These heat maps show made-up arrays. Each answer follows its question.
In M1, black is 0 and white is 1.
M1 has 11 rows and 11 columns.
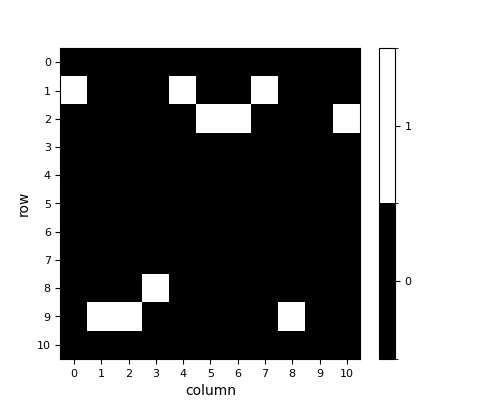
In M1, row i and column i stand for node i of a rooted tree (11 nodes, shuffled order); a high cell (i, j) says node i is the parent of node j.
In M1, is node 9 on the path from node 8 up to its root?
yes
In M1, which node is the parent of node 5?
2
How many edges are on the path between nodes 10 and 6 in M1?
2
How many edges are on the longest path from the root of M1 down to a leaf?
2
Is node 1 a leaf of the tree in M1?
no
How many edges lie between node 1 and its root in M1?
1
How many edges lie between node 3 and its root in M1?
2
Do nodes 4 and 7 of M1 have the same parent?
yes
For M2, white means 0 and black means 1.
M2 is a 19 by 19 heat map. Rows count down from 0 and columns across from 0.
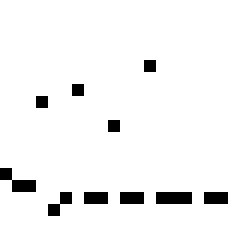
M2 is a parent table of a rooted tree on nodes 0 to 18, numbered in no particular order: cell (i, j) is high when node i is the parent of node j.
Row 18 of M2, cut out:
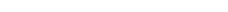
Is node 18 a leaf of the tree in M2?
yes
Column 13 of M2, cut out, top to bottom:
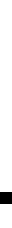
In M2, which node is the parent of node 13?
16
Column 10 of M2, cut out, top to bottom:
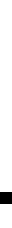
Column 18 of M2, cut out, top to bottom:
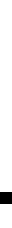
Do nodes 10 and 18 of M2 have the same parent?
yes
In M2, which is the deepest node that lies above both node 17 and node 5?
16
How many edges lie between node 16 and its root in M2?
0
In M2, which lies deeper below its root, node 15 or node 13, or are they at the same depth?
the same depth
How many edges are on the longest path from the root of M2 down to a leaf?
2
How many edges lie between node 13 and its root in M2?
1
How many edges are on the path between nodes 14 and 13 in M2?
2
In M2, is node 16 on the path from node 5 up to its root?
yes
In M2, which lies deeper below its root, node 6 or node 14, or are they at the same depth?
node 6
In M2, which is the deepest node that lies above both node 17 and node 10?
16
